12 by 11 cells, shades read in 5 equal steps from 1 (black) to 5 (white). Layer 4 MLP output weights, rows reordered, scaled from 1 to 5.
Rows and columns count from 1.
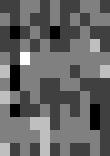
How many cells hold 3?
63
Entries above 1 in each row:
11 11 9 11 11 10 10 11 9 10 11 11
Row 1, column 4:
3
